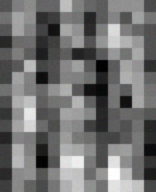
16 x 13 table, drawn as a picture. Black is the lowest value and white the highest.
Stripes running up and down repeat 3 times from left to right. The grain runs up and down. The values follow a bell shape.
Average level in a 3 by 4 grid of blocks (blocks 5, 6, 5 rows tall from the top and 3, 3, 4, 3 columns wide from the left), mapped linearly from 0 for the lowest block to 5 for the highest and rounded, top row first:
2 0 2 3
4 2 0 2
2 2 5 2
